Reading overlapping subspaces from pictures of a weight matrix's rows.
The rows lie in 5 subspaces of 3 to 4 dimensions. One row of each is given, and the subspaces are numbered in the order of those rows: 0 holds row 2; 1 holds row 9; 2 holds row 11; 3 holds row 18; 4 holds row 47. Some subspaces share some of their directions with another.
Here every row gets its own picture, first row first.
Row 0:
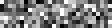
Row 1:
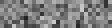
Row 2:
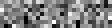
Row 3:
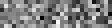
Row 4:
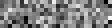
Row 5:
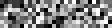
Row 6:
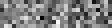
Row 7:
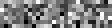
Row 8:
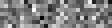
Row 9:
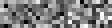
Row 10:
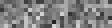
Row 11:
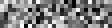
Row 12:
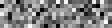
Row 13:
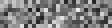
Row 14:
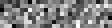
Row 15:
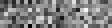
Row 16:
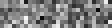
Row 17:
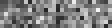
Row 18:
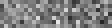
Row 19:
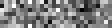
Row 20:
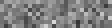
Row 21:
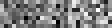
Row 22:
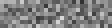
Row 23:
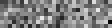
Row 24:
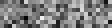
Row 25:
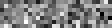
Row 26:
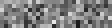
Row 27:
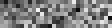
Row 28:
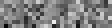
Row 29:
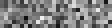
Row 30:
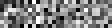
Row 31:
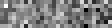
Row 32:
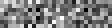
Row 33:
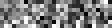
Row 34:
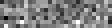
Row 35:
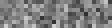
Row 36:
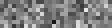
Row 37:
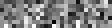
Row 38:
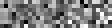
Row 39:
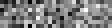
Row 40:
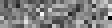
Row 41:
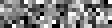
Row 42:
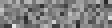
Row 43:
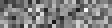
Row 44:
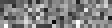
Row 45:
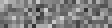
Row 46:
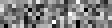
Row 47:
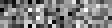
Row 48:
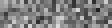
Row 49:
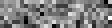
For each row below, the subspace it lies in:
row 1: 1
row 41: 2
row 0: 2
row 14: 0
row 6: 3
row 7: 1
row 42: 0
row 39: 4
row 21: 3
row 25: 1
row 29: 2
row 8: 3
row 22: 1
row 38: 1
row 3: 3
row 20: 4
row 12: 4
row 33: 0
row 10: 2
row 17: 0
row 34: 2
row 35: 0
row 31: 1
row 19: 4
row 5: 4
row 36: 1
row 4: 3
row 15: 4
